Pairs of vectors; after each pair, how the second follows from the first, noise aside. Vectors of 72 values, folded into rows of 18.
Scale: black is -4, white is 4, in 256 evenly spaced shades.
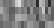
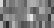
wrapped around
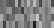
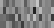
wrapped around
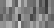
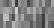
wrapped around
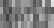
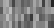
negated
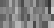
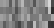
negated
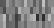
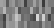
negated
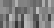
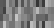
wrapped around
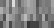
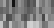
negated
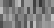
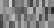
wrapped around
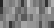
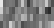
negated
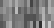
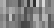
wrapped around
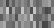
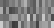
wrapped around
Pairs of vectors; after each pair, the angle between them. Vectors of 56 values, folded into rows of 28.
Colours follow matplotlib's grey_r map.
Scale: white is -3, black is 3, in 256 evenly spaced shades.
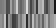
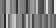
nearly opposite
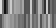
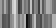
orthogonal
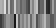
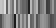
nearly parallel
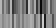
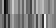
partly opposed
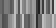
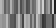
nearly opposite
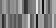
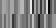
orthogonal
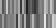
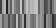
nearly opposite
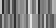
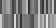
partly opposed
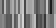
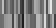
nearly opposite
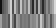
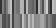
partly aligned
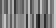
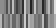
partly aligned
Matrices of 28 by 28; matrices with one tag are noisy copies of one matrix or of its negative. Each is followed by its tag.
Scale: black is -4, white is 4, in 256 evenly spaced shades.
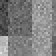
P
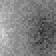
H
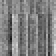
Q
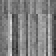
Q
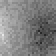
H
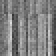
Q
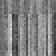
Q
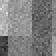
P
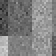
P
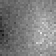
H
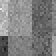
P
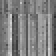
Q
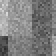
P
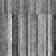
Q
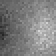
H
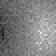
H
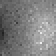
H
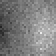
H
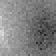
H
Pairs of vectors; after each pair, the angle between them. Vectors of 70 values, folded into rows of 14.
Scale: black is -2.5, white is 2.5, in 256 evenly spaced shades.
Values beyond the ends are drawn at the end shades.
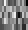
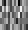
orthogonal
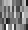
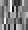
partly aligned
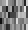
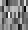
partly opposed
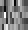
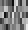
partly opposed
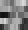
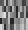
partly opposed
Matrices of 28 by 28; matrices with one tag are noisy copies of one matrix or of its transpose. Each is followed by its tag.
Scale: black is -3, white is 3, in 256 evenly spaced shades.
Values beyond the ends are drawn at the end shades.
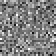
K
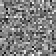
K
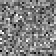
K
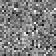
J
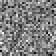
K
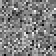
J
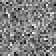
J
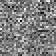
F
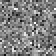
J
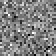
J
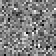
J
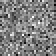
J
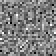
K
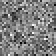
J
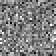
K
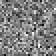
J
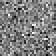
J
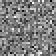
K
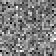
K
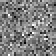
J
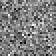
J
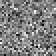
J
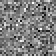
F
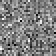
F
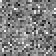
J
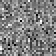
F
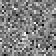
J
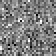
F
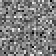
K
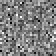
K
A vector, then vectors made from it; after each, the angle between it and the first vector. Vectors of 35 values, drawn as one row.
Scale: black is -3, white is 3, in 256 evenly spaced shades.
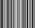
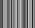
nearly parallel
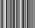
partly aligned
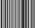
orthogonal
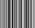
partly opposed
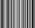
nearly parallel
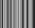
partly aligned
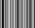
orthogonal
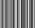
partly aligned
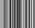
partly opposed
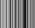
orthogonal
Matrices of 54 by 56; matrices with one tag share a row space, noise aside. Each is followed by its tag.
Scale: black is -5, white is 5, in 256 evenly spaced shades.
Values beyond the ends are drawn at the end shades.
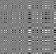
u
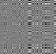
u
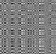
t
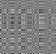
t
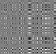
u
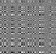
t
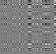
u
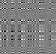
t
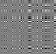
u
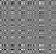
t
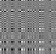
t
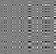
u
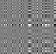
u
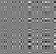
u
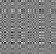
t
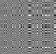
u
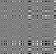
u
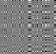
u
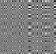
u
